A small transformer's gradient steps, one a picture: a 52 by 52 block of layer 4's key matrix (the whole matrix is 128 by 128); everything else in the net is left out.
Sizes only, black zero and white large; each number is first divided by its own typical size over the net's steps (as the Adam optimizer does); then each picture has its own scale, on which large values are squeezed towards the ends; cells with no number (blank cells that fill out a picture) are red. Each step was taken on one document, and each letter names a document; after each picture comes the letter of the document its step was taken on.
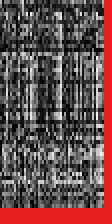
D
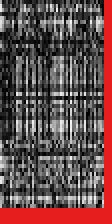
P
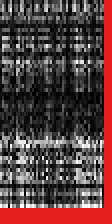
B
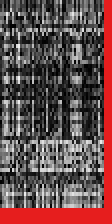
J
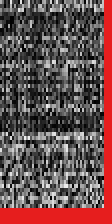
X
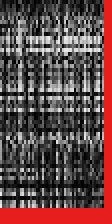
X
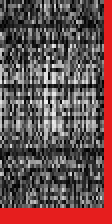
P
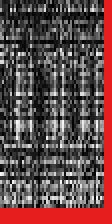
P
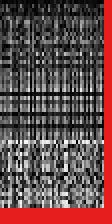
X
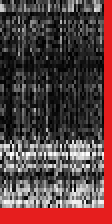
J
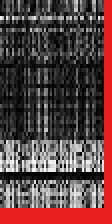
J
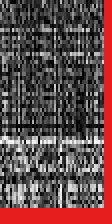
J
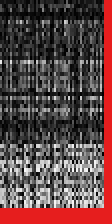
X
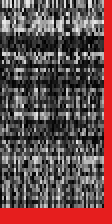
D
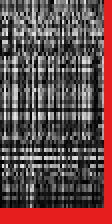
D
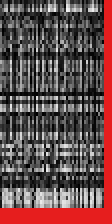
X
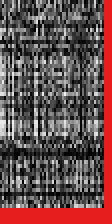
P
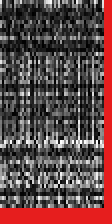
P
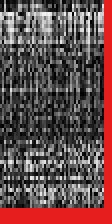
J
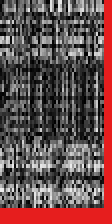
J
